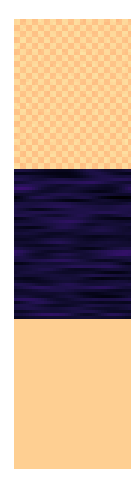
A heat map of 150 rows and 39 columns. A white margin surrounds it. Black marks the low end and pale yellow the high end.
The table splits into 3 rows of 1 panel. Panel 1,1: very high, checkered, faint in contrast. Panel 2,1: very low, streaked across, faint in contrast. Panel 3,1: very high, flat.
